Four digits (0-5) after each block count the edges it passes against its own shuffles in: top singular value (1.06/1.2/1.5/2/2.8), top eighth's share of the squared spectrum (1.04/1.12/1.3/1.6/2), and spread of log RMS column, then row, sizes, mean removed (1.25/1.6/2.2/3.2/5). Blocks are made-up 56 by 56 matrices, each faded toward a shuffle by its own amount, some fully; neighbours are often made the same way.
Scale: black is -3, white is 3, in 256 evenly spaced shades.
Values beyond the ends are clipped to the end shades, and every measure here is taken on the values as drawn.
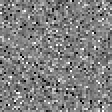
2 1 0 0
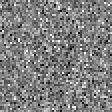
1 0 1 0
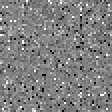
1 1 0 0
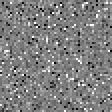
0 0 0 0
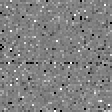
2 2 0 0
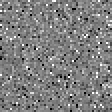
0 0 0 0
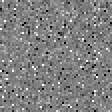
1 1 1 0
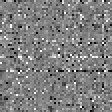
3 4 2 2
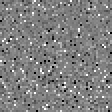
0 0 0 0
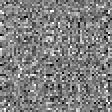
4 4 2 2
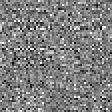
4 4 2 2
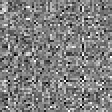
4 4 2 2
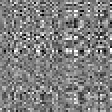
4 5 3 3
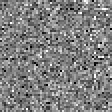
2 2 0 1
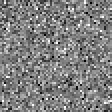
2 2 0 0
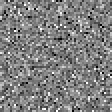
2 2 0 0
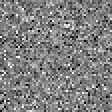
2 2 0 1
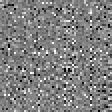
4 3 2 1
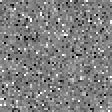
0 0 0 0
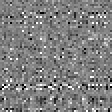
4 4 2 3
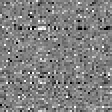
3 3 1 2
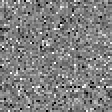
2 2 0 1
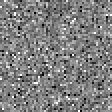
0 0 0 0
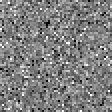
0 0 0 0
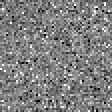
0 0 1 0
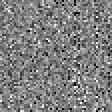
1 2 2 0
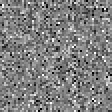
0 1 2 0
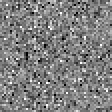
0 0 1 0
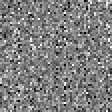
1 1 2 0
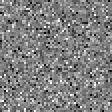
1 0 0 0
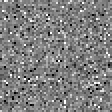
1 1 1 0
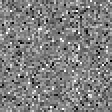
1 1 1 0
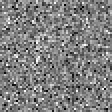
1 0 1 0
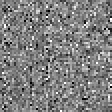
1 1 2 0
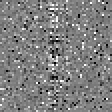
3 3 1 0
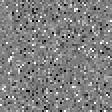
1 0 0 0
